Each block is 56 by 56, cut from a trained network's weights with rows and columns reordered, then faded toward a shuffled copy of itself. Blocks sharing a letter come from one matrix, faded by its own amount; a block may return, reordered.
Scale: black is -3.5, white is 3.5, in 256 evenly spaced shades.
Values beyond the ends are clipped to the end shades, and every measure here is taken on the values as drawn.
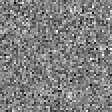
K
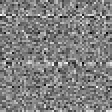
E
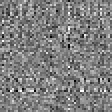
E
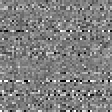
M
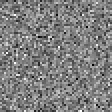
K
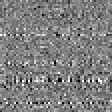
M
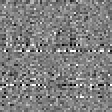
M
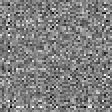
E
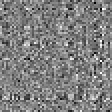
E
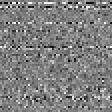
M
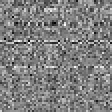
E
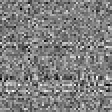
E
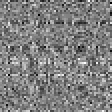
E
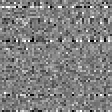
M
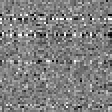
M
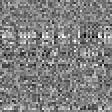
E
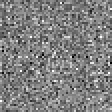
K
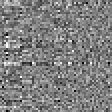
E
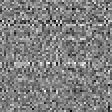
E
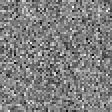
K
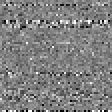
M
